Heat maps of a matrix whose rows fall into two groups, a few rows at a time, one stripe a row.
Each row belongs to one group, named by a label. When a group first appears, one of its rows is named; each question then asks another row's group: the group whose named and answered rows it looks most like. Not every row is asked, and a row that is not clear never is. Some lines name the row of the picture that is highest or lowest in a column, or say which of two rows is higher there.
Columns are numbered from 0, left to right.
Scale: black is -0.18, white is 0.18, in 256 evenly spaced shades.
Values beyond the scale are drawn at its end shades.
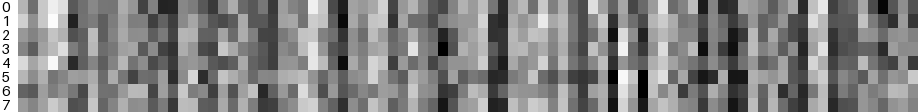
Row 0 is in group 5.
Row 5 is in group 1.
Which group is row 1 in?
5
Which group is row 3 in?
5
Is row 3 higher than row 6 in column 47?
Yes
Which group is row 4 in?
5
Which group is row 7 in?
5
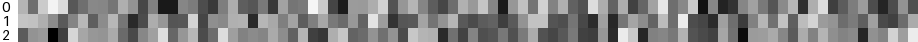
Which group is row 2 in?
1
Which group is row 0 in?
5
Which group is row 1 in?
1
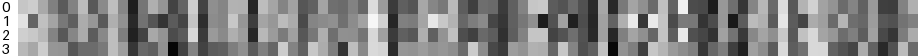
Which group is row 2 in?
1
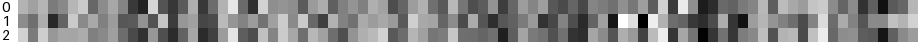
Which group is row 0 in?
1
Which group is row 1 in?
1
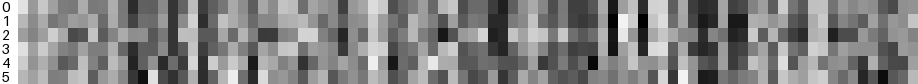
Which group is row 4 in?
1
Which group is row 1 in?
1
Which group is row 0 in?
1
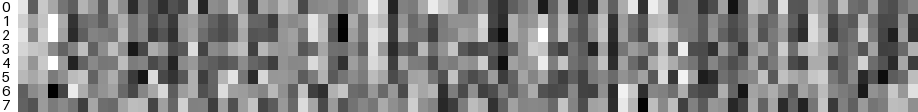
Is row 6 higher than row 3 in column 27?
No
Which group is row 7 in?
5
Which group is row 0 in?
1
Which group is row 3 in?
1
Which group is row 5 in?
1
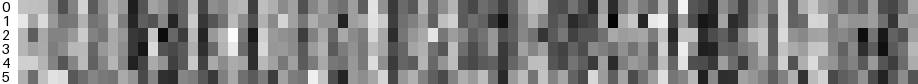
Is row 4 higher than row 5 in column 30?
No
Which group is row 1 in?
1
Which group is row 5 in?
5
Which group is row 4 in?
1
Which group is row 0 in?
1
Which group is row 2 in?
1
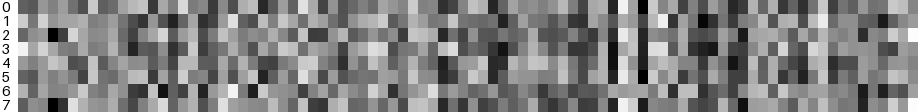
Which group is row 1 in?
1
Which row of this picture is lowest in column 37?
6
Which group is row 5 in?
5
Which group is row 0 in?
5
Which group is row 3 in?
1
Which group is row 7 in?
1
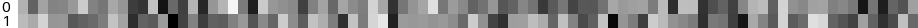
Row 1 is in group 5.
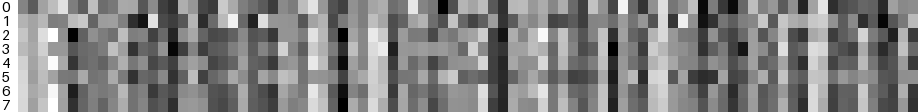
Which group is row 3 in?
5
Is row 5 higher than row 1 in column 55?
No
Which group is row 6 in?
5
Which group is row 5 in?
1
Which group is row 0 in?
5
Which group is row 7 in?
5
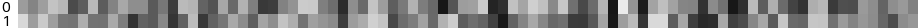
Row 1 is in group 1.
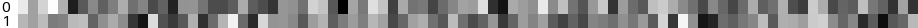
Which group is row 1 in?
1
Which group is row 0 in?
5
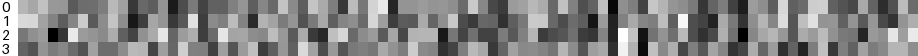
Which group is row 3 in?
5
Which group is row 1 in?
1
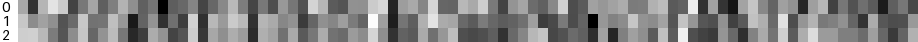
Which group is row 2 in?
1
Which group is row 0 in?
5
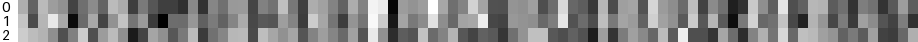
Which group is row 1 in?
5
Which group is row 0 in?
5
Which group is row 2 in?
1
